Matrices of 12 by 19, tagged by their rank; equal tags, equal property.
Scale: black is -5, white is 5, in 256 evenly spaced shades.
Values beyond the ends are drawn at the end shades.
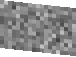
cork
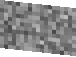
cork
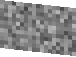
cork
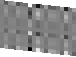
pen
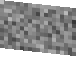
cork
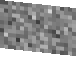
cork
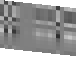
pen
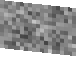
cork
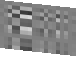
pen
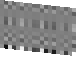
pen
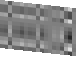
pen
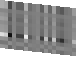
pen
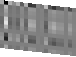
pen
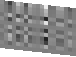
pen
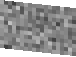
cork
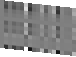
pen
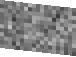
cork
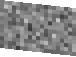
cork
